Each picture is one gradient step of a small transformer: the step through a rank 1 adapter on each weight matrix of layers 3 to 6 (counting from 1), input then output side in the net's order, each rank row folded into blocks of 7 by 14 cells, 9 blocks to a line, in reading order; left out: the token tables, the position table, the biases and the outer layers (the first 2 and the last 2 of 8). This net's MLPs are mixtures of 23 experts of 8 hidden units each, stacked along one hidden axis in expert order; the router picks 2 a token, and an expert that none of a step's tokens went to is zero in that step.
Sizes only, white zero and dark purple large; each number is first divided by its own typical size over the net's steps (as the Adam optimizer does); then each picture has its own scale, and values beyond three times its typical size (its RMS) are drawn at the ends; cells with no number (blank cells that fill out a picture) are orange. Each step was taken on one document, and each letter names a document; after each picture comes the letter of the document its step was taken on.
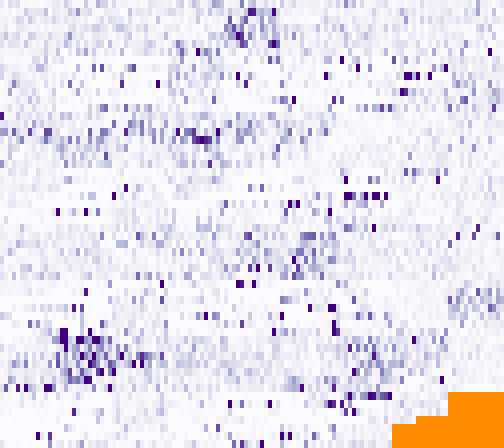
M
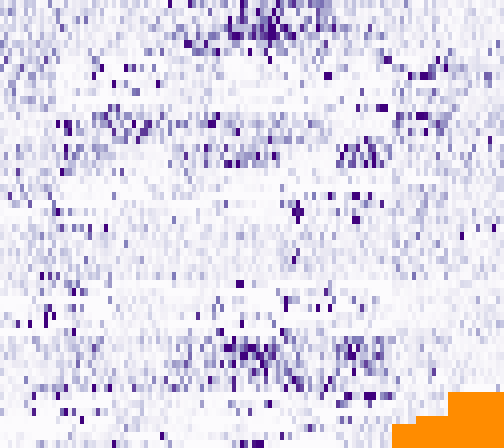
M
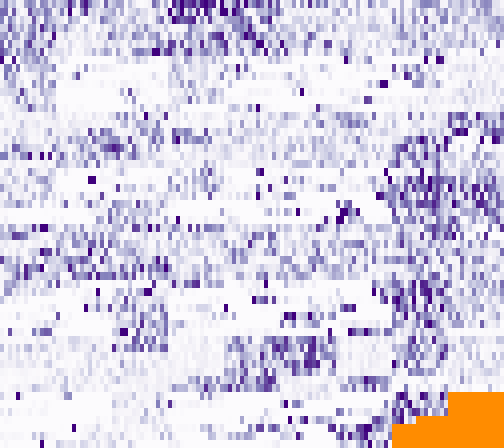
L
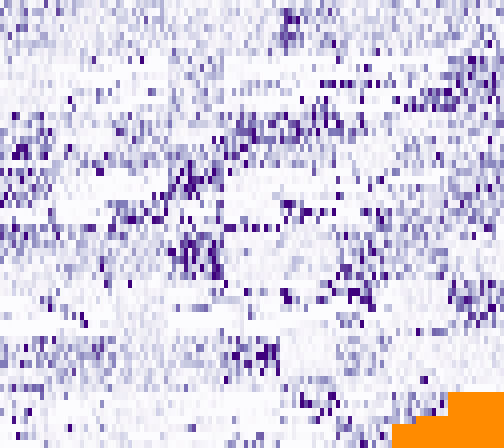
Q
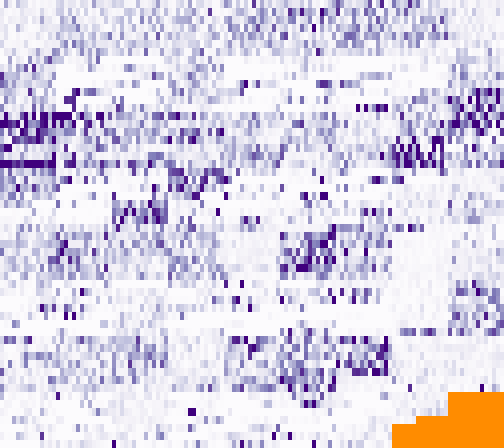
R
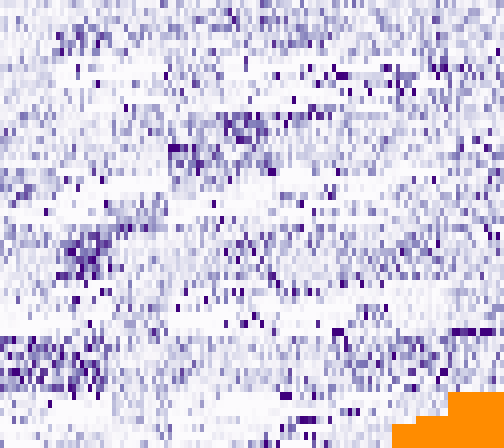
R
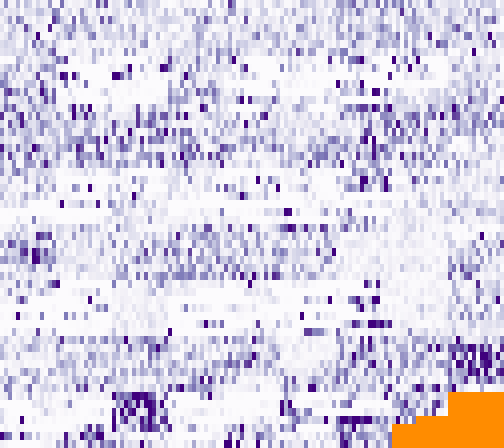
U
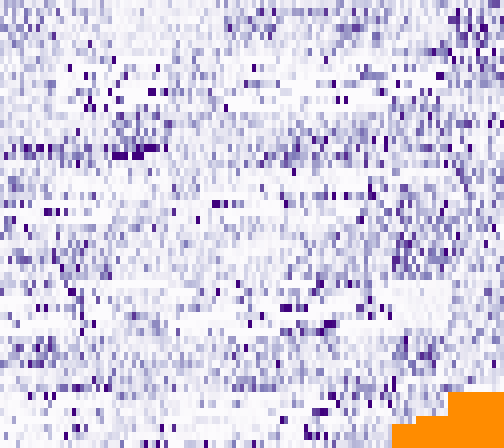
Q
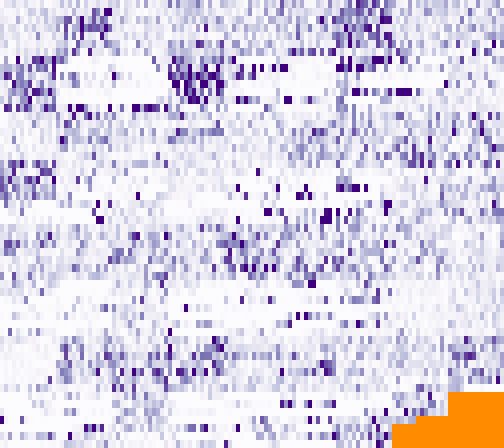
U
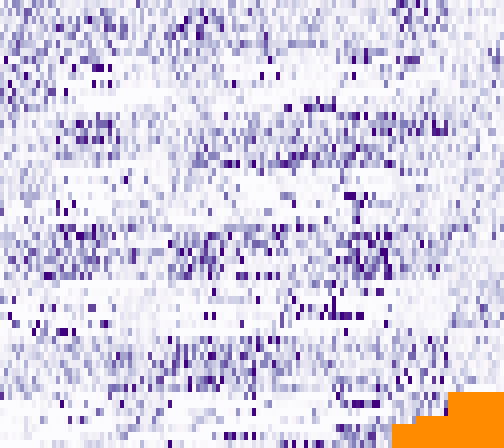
R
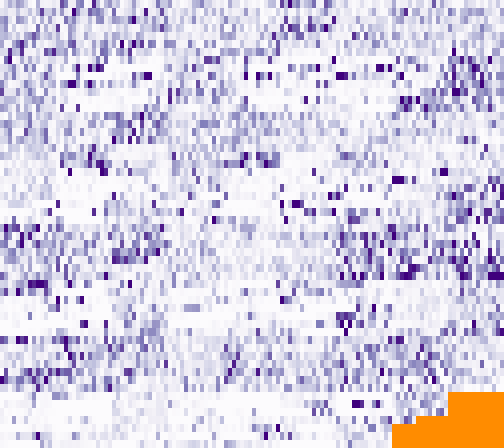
R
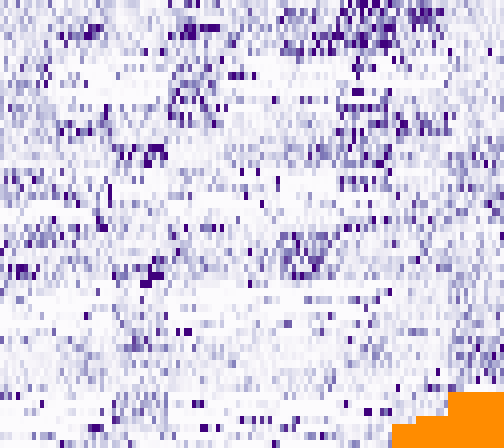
U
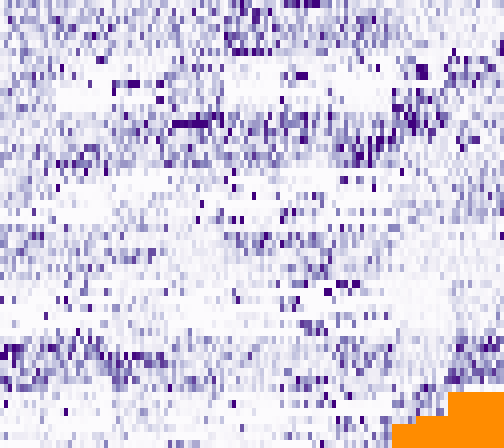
R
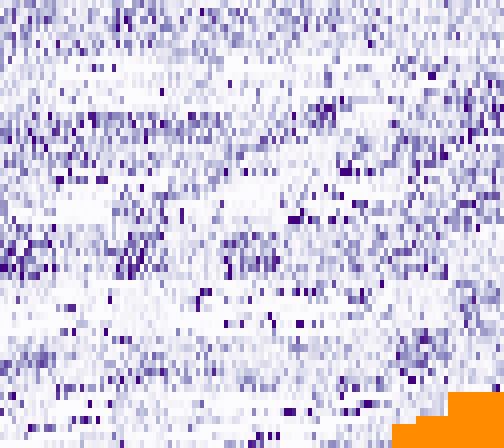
Q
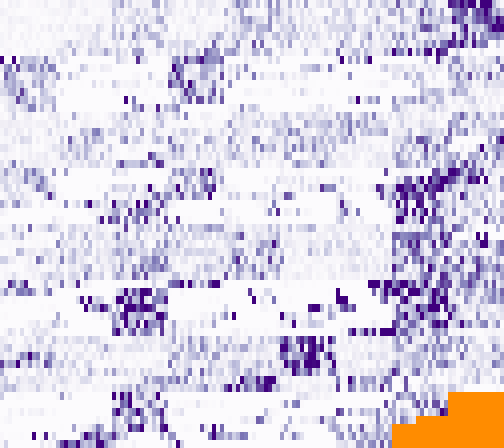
L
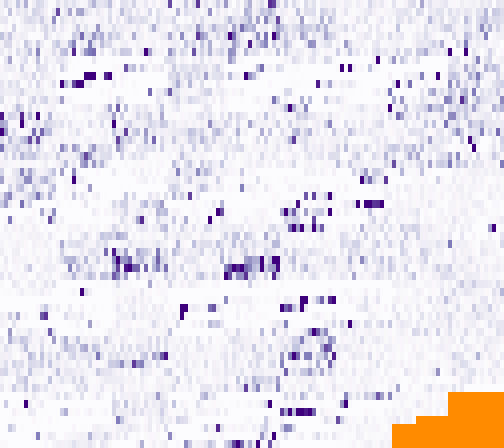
M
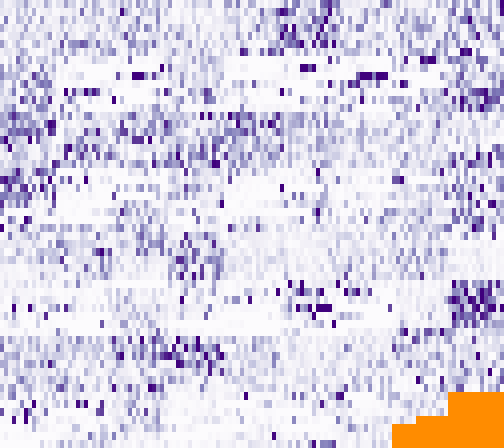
Q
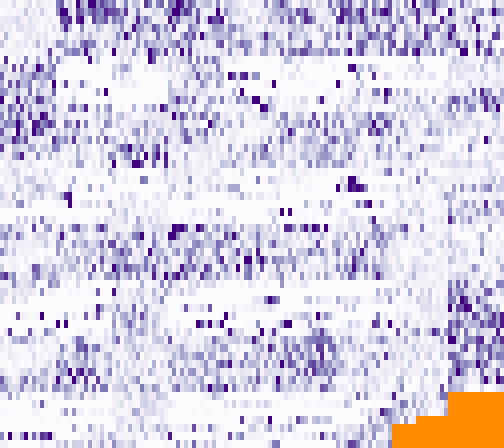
U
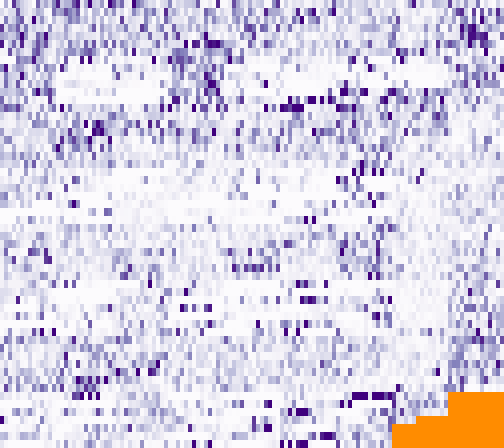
U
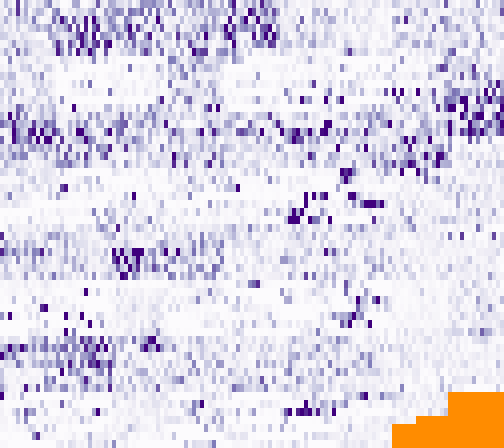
M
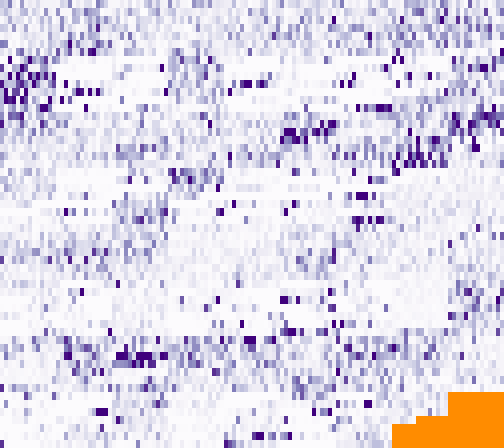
M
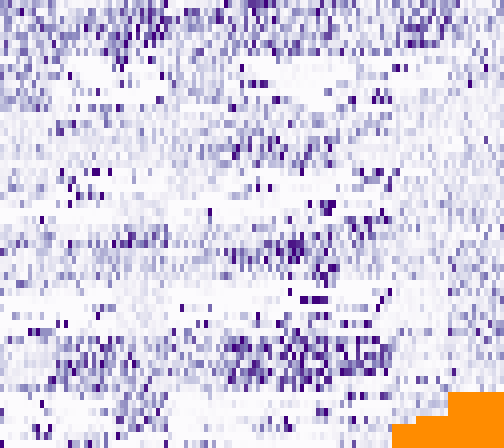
U
